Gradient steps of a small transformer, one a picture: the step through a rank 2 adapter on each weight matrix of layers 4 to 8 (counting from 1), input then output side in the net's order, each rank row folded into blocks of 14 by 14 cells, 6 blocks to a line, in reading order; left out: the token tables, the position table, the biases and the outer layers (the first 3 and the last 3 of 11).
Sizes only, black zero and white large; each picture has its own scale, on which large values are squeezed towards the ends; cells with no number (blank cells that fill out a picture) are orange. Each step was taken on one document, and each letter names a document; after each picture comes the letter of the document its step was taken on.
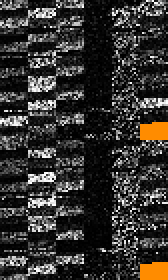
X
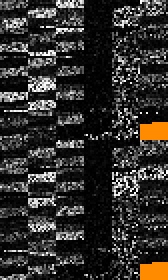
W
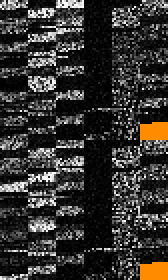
W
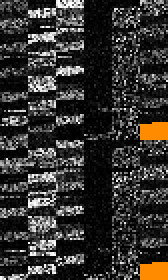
W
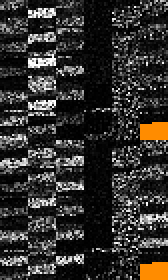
W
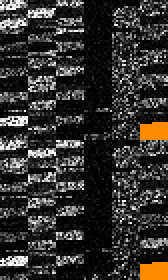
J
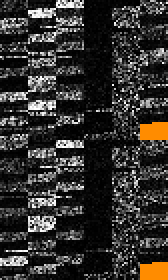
J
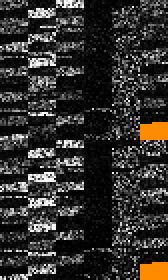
X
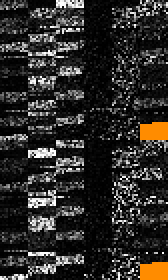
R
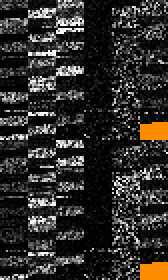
R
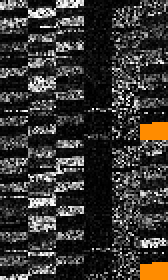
X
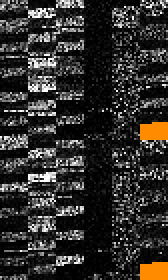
J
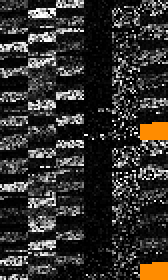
X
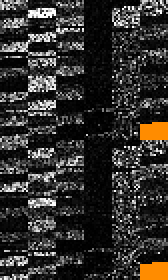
J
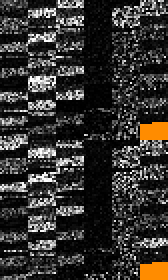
W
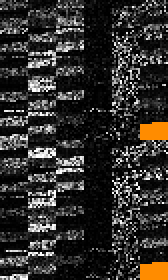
R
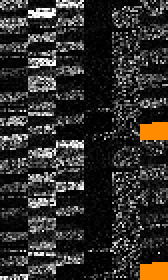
J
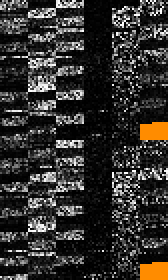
J
